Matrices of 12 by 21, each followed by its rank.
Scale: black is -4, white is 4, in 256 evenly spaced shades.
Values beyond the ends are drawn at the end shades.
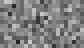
full rank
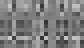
two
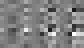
two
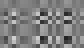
one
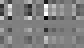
one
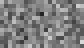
full rank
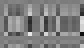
one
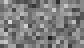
full rank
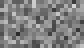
full rank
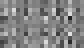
two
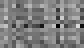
two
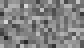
full rank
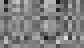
two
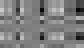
one
